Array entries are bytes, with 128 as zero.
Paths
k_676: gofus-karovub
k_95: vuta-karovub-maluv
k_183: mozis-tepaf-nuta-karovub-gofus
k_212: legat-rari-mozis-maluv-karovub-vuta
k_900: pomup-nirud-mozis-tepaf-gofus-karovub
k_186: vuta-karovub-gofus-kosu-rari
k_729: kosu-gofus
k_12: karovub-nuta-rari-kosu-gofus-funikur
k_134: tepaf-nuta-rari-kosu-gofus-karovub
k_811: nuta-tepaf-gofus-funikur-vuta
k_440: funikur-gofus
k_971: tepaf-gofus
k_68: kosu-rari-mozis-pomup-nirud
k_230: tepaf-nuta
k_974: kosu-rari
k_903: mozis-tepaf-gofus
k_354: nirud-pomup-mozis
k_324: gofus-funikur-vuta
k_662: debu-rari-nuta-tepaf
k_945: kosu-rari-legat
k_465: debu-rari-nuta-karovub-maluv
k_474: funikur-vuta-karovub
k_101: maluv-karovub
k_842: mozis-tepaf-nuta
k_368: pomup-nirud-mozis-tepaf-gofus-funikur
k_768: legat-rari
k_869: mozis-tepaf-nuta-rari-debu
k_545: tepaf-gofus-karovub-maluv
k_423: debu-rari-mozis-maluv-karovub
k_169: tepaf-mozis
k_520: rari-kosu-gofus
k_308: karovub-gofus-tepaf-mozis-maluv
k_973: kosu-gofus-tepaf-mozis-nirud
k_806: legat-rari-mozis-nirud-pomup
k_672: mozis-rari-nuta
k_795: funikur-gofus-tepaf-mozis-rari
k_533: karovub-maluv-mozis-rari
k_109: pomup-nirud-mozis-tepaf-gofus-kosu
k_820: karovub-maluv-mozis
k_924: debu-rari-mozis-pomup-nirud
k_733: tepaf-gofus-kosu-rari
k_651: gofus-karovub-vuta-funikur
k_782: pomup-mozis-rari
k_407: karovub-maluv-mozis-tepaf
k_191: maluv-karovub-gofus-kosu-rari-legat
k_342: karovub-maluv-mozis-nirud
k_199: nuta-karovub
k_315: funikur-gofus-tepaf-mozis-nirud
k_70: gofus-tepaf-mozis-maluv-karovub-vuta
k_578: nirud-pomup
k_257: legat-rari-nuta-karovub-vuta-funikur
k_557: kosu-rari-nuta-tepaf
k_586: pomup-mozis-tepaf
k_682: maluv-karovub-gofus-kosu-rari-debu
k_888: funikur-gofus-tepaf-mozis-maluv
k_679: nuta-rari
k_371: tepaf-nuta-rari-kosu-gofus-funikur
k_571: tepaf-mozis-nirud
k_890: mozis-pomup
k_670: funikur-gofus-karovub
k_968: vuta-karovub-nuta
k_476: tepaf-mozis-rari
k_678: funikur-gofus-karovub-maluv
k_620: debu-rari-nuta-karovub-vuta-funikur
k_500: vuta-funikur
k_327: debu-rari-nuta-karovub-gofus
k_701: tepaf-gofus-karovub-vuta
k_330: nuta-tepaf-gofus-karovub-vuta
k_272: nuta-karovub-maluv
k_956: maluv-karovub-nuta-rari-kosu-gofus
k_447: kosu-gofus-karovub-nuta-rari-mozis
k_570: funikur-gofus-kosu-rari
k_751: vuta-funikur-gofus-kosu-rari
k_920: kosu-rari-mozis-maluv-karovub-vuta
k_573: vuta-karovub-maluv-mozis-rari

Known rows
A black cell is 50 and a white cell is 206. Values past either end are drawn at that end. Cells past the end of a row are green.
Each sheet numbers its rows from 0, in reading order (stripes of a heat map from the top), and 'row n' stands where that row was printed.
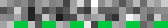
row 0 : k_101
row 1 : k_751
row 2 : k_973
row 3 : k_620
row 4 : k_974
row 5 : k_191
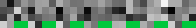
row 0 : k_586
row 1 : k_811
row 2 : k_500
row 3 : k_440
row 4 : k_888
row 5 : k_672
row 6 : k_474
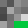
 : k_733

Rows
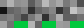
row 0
k_670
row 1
k_795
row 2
k_545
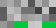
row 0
k_199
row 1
k_423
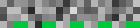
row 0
k_230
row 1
k_330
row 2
k_169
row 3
k_573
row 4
k_782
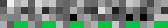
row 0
k_327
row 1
k_12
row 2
k_900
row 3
k_308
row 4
k_315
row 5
k_729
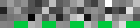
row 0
k_676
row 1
k_890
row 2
k_520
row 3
k_68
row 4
k_820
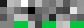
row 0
k_447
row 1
k_651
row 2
k_407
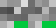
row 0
k_342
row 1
k_533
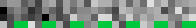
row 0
k_324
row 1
k_368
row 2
k_186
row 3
k_956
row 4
k_968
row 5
k_465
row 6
k_134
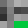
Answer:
k_570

